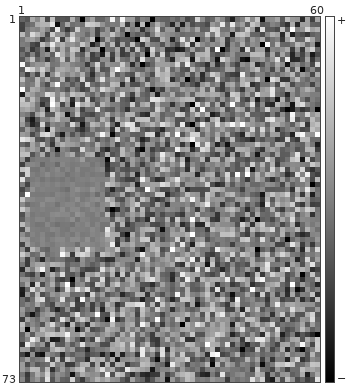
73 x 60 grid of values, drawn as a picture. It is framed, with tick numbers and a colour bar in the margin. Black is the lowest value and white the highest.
Odd patch: calmer, in the middle left. Odd rows or columns: none. Mirror symmetry: none. Grain: fine. Calmest part: middle left. Stripes: none. Average level on the scale: 50%.
